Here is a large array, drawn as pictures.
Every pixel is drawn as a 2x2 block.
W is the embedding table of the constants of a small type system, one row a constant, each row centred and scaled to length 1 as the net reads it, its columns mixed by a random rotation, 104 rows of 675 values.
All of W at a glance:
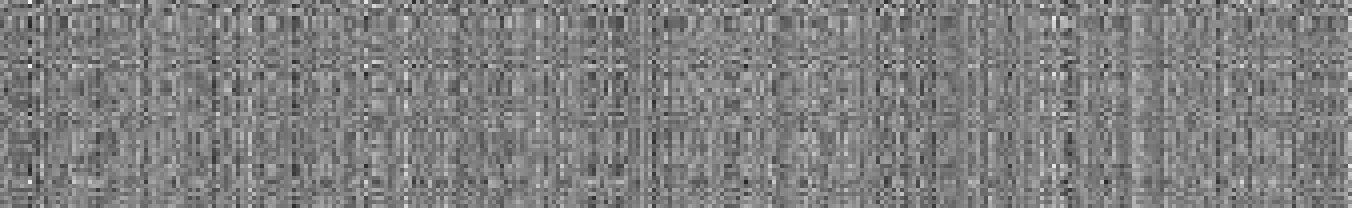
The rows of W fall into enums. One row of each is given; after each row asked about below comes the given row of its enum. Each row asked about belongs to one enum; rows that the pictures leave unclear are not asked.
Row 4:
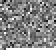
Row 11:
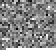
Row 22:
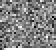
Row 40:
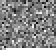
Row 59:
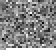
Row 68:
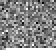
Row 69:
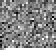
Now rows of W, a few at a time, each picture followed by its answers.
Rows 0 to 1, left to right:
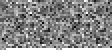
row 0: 59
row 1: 59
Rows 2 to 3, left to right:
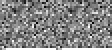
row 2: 40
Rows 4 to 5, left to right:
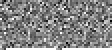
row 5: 4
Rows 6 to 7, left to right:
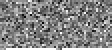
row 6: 59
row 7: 4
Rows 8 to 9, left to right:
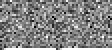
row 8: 22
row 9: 22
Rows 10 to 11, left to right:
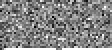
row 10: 22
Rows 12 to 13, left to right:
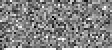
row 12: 22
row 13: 11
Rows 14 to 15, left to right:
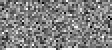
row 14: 68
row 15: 22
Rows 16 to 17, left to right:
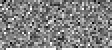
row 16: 4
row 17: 68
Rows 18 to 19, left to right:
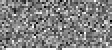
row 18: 40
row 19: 4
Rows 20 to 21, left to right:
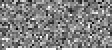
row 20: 11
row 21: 40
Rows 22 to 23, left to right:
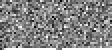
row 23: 4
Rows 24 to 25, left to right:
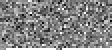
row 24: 59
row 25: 4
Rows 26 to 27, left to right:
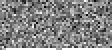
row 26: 40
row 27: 59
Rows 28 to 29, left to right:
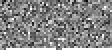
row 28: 4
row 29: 11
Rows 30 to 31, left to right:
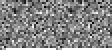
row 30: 40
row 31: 40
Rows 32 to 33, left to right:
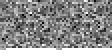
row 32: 59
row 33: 59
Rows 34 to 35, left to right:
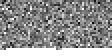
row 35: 68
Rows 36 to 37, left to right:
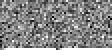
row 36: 69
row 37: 22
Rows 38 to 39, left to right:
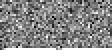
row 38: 22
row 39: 40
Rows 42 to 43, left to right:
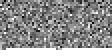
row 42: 4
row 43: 40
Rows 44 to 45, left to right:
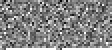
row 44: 4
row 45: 4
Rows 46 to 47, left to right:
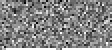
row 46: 40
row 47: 4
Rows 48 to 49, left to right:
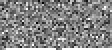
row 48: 68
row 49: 11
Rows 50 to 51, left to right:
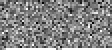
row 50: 68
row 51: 40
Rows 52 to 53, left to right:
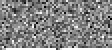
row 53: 22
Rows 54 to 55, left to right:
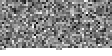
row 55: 59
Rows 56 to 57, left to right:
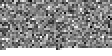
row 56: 11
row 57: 22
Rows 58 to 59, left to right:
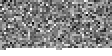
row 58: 4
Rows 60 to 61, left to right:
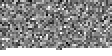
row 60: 11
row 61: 4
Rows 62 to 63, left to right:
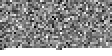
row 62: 22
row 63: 4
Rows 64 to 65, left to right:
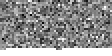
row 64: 59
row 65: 11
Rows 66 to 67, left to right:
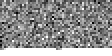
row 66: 69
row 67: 68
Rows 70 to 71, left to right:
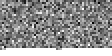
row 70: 40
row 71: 68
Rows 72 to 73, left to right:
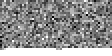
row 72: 69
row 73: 59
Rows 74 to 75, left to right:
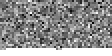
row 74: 59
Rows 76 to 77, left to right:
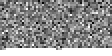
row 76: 68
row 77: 40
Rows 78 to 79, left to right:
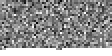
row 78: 40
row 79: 4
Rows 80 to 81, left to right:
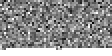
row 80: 4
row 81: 40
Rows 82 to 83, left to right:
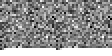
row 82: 22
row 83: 22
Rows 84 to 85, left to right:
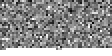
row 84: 11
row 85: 40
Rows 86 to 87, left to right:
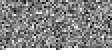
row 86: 40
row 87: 22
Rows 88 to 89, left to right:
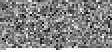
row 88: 59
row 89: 22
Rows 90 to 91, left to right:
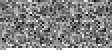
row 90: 59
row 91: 59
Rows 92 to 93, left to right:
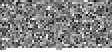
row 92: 11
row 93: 59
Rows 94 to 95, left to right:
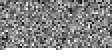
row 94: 68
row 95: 40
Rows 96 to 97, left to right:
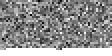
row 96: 59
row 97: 4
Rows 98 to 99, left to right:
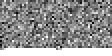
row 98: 69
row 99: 40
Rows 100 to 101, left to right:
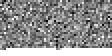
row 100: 4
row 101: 69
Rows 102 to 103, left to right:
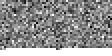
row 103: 22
